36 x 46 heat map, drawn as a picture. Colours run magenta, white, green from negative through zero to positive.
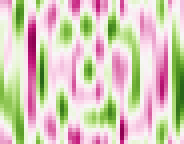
Grain: streaks running down. Rings: centred on the centre. Stripes: upright, repeating 8 times.
